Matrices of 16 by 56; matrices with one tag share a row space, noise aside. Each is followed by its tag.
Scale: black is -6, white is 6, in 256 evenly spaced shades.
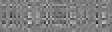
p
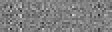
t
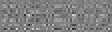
p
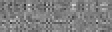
p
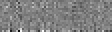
t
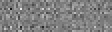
t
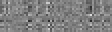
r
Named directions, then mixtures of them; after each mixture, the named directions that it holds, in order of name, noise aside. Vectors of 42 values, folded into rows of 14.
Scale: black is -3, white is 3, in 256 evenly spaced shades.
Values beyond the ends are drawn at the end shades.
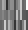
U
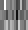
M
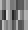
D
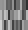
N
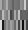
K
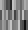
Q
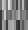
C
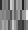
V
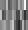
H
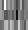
M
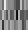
K, M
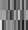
K, N, V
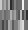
V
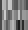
C, V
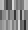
Q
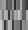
N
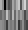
H, M, Q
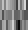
C, H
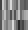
C, V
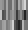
H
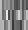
D, N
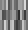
H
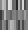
C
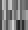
C, V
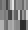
N, Q, V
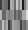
C, K, V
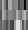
H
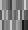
K, Q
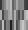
K, Q, U
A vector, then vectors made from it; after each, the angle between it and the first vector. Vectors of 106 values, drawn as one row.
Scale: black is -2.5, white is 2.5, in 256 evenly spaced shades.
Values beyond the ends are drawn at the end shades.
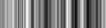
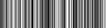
partly aligned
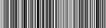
orthogonal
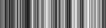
nearly opposite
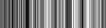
nearly opposite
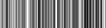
partly aligned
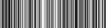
orthogonal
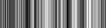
nearly opposite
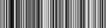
partly opposed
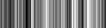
nearly opposite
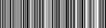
partly opposed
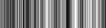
nearly opposite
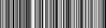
partly opposed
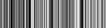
partly opposed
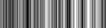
nearly opposite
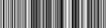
partly aligned
